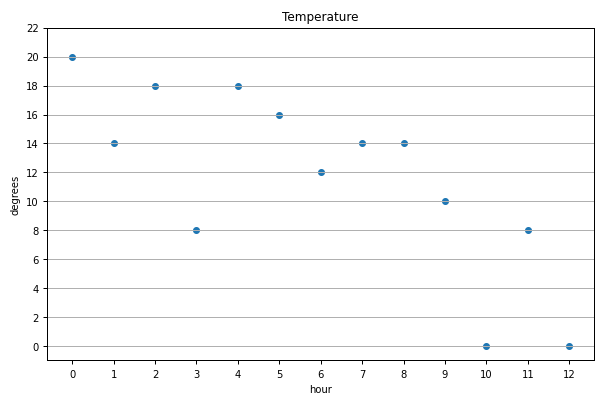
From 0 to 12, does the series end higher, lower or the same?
lower
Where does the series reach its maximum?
0
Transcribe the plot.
Title: Temperature
x-axis: hour, ticks 0 1 2 3 4 5 6 7 8 9 10 11 12
y-axis: degrees, ticks 0 2 4 6 8 10 12 14 16 18 20 22
Values:
20 14 18 8 18 16 12 14 14 10 0 8 0
